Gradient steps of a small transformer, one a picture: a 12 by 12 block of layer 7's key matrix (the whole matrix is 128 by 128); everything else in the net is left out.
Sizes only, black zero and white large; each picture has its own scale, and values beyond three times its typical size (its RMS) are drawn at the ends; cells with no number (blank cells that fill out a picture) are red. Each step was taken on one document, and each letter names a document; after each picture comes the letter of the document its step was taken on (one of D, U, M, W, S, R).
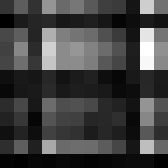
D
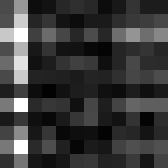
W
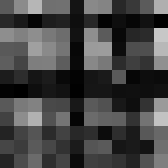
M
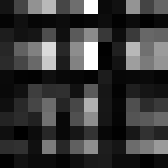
D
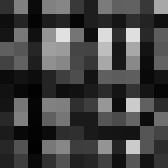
M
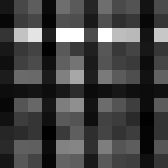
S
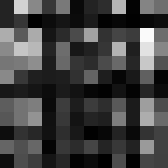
M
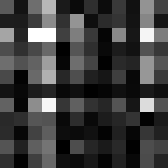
S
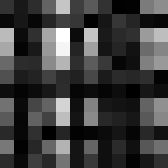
M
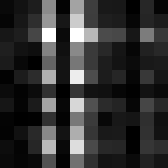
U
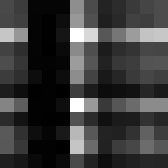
W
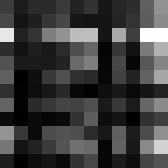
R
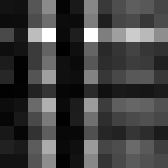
S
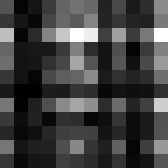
R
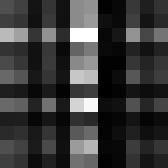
W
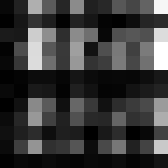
D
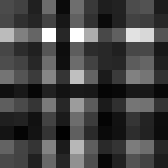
S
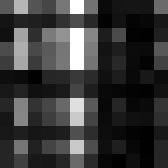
M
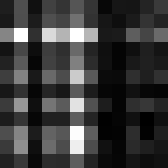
W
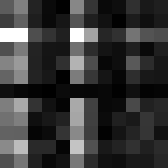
R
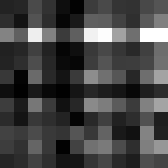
U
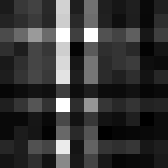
R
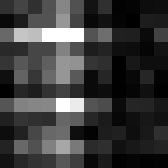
W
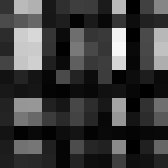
M
